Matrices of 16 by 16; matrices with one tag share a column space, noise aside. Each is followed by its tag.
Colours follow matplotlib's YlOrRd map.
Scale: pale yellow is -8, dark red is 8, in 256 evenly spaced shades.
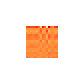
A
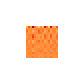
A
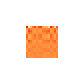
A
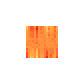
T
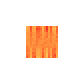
T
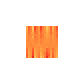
T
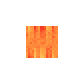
T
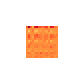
A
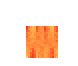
T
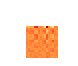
A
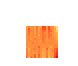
T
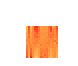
T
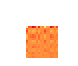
A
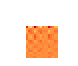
A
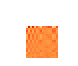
A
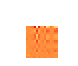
A
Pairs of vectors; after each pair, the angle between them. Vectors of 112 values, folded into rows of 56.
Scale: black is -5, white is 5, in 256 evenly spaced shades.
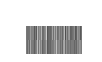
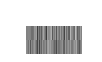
nearly opposite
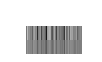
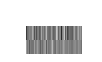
partly opposed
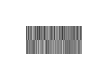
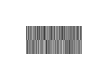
nearly parallel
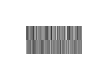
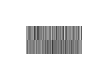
partly opposed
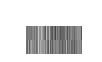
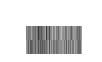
nearly opposite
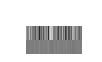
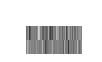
partly opposed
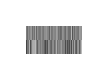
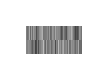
orthogonal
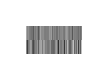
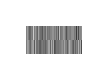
partly opposed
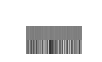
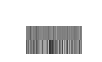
nearly parallel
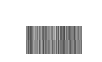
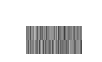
partly aligned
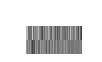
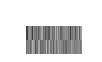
nearly opposite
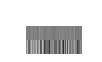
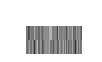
partly opposed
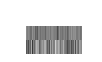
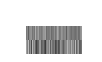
nearly opposite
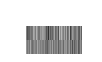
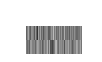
orthogonal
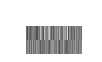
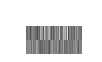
nearly parallel
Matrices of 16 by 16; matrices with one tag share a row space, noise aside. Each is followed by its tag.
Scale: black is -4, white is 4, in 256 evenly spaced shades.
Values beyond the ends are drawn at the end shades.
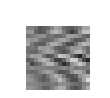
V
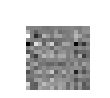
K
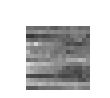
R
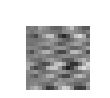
V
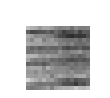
R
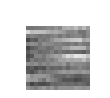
R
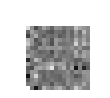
K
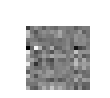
K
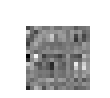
K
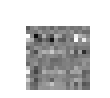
K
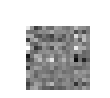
K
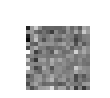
K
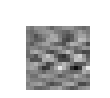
V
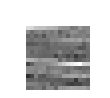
R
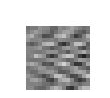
V
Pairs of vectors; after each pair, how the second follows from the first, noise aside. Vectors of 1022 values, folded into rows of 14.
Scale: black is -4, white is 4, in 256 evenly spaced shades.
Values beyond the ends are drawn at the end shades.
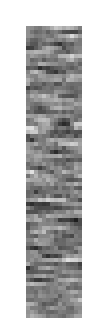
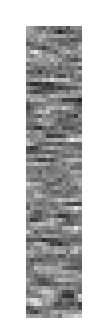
wrapped around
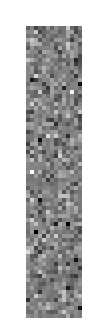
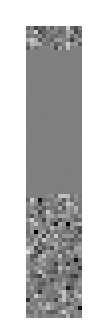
partly zeroed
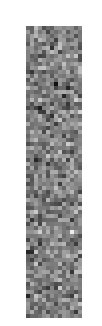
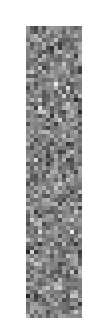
sign-scrambled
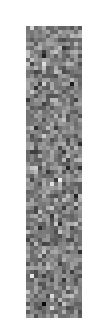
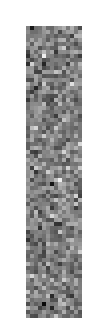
sign-scrambled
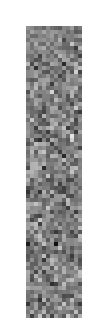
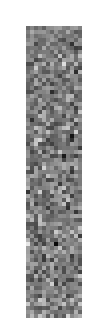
sign-scrambled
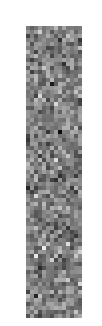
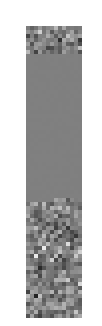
partly zeroed
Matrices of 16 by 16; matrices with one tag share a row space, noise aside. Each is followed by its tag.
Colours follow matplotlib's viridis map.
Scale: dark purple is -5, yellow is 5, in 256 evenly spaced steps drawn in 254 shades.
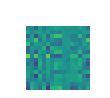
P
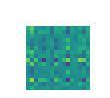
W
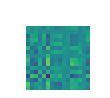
P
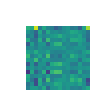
P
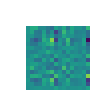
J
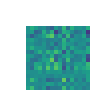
J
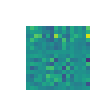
J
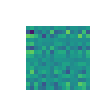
W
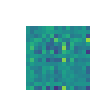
J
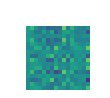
J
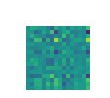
J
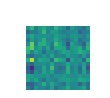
W
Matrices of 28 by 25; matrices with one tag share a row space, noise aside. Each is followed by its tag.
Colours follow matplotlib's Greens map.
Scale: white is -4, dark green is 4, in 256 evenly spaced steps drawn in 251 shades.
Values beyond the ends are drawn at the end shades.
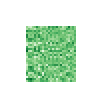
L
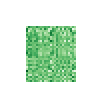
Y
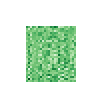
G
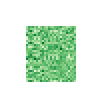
L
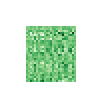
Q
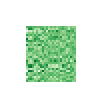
L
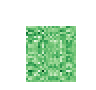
L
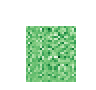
G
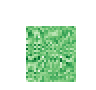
L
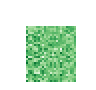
L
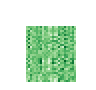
G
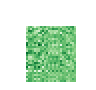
L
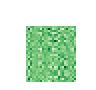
G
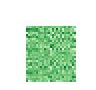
Y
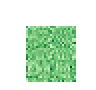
Y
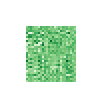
L
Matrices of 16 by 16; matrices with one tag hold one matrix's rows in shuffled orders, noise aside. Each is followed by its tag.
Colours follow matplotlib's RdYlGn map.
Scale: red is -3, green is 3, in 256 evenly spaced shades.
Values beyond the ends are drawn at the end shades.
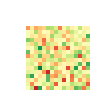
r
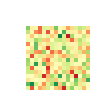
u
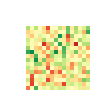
u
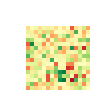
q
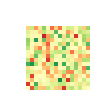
u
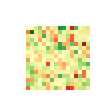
q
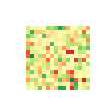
q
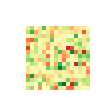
q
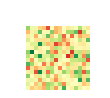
r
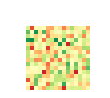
u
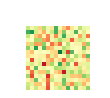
u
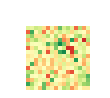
q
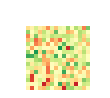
u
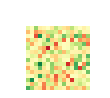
r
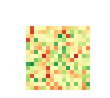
u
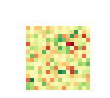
q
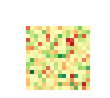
q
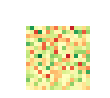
r
